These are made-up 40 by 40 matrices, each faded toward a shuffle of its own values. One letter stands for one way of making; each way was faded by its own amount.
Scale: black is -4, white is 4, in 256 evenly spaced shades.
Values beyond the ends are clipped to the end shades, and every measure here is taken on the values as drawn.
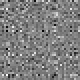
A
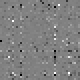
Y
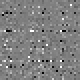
Y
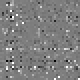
Y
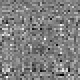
A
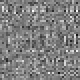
A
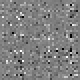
Y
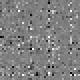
Y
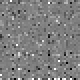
Y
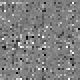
Y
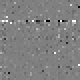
Y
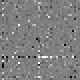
Y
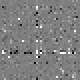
Y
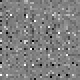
Y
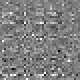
A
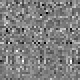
A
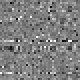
A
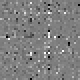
Y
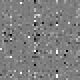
Y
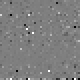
Y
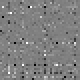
Y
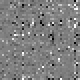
Y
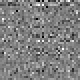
A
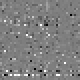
Y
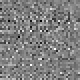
A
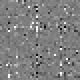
Y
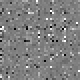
Y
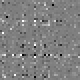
Y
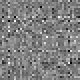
A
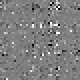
Y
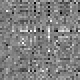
A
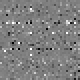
Y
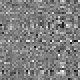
A
